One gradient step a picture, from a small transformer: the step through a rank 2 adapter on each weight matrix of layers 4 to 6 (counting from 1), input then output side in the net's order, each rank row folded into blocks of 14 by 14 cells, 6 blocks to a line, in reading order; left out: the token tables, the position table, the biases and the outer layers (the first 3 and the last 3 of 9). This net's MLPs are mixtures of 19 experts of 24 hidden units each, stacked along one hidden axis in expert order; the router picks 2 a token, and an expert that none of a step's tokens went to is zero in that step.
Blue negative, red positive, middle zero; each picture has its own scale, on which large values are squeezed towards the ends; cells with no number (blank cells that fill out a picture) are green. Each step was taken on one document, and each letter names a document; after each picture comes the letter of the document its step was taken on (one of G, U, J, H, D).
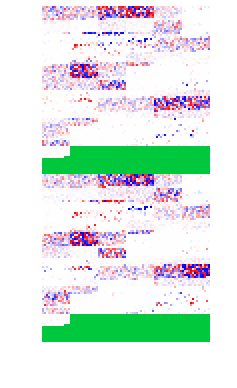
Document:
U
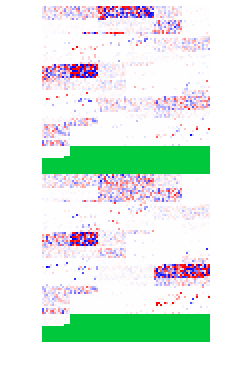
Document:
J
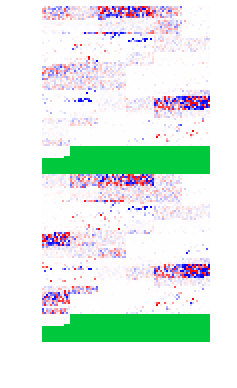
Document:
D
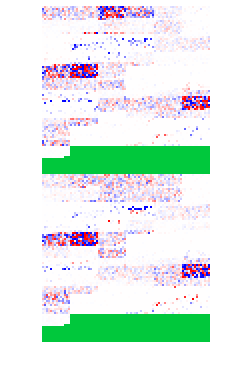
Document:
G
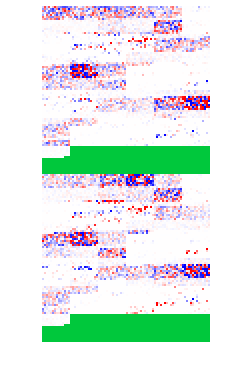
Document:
U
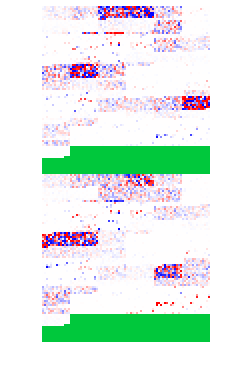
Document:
J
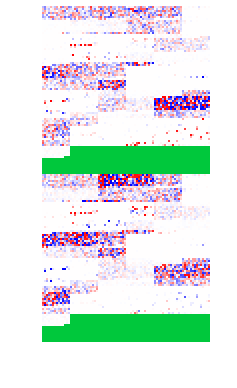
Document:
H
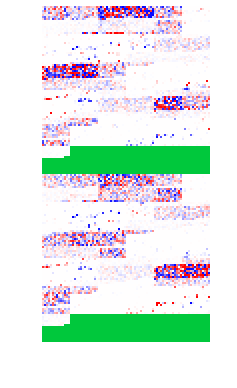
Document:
J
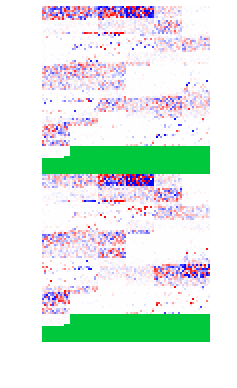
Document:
U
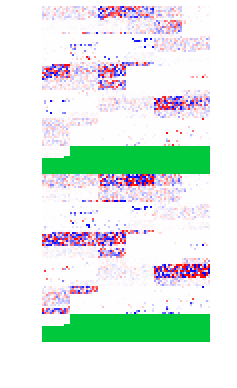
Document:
H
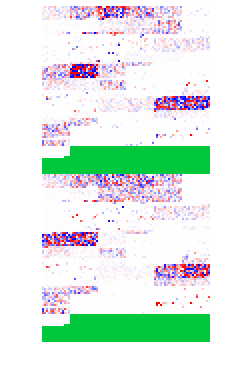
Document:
J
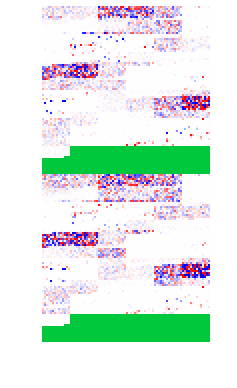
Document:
H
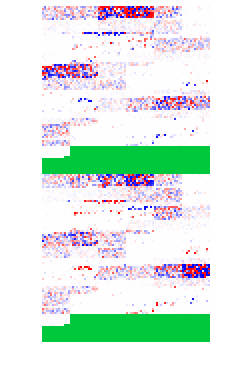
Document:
U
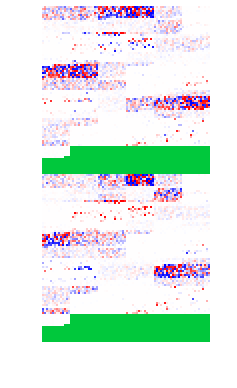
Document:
U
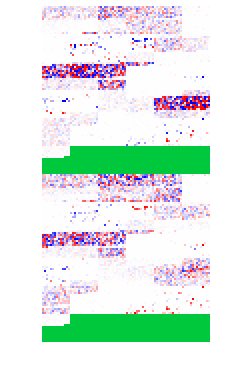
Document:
H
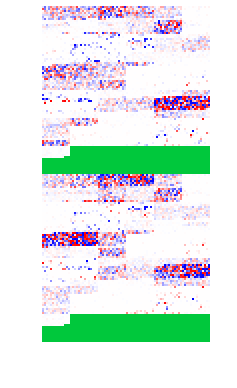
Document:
G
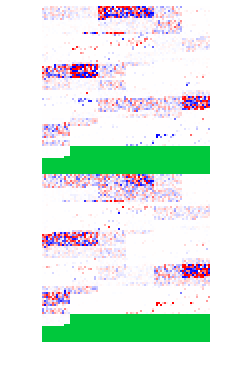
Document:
J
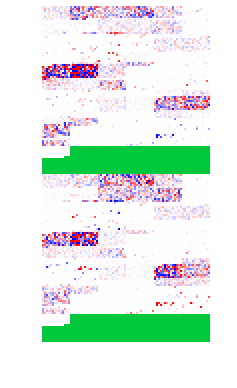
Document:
J
